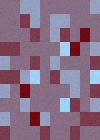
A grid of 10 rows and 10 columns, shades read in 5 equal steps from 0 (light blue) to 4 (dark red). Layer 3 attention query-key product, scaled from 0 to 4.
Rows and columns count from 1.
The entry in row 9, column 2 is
2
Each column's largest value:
3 3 4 4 3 3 3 4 4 3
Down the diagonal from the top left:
2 2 2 2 2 3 2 3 3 2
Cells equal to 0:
4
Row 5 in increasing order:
1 1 2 2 2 2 2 2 3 3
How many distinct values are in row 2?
3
